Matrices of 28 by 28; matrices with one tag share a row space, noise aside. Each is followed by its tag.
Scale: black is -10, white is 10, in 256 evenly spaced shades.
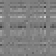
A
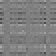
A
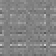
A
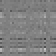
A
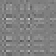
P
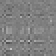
P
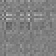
P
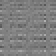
A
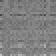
A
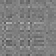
P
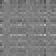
A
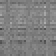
A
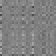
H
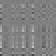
H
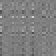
H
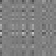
H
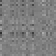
H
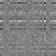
A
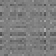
A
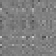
H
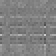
A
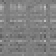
A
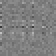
H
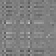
P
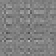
P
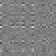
H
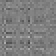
P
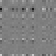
H
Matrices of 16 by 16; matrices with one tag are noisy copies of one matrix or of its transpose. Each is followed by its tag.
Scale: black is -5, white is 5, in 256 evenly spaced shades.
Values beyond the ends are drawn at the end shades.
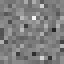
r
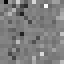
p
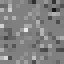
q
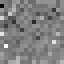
p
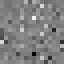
r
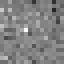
q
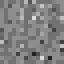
r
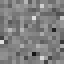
r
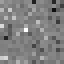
q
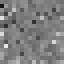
p
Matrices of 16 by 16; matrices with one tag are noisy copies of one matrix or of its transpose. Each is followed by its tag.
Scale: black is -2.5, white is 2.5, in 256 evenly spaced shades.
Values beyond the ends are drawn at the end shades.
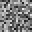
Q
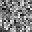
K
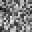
K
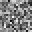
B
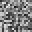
Q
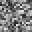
K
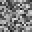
K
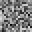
B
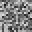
Q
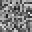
Q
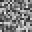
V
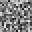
B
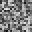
V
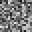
V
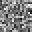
Q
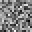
B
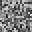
Q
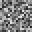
B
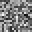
Q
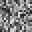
K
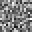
Q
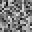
V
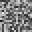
Q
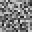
B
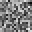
B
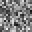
K
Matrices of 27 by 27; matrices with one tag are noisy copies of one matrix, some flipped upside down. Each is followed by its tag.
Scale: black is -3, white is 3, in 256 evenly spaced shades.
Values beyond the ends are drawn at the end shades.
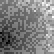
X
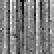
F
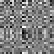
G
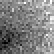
X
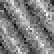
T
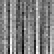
F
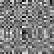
G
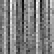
F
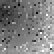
X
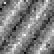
T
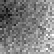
X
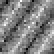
T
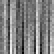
F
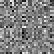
G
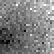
X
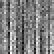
F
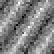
T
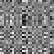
G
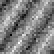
T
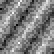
T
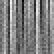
F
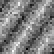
T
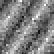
T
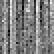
F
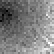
X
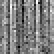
F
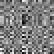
G
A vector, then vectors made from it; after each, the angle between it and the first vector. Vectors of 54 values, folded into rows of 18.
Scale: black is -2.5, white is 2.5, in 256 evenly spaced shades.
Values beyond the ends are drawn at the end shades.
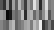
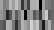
partly aligned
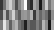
orthogonal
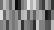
orthogonal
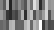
nearly parallel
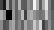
nearly parallel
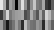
orthogonal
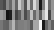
nearly parallel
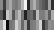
orthogonal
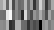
nearly opposite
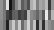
partly aligned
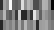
orthogonal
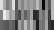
orthogonal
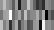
partly opposed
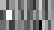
nearly opposite
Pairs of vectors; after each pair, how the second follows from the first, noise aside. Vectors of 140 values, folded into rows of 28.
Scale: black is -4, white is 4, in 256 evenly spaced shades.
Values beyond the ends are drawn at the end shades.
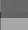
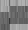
wrapped around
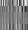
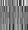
copied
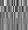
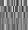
copied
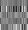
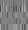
shrunk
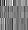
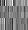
copied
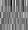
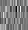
wrapped around
